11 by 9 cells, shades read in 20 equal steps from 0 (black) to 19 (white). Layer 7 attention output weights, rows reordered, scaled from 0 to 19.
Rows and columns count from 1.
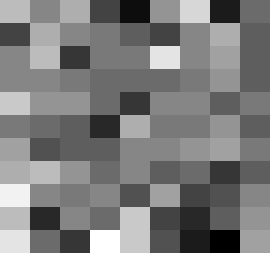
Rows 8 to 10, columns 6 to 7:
7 8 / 12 5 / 5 3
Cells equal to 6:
4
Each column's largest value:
18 14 13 19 15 17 16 13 12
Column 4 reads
5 9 9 8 8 3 7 8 10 8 19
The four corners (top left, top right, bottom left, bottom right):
14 8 17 12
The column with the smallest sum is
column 8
